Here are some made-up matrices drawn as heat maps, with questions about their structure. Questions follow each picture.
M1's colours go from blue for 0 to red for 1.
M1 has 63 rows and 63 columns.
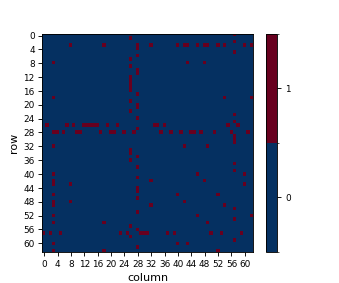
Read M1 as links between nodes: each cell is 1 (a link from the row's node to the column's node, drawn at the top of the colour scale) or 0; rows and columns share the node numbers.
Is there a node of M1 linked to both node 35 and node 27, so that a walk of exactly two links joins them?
yes
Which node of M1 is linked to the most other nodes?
node 28
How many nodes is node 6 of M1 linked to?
1
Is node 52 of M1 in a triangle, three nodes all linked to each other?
yes
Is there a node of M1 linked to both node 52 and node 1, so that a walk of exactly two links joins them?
no
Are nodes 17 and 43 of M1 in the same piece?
yes
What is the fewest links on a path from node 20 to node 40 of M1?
3
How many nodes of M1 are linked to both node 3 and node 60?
2
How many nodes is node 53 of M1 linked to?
1
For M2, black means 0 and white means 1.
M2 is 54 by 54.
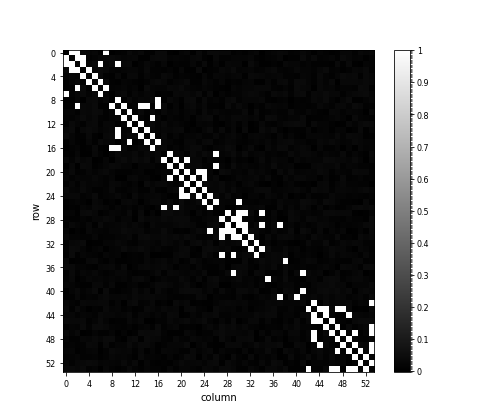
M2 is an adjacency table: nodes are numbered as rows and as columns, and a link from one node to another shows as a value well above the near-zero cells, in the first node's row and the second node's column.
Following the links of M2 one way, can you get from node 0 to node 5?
yes
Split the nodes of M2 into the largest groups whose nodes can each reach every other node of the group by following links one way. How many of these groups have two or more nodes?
4
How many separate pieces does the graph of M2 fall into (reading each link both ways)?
6
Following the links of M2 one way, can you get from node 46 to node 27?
no
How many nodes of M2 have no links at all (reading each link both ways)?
2
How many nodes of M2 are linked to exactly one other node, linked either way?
3
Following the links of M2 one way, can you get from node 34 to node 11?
no
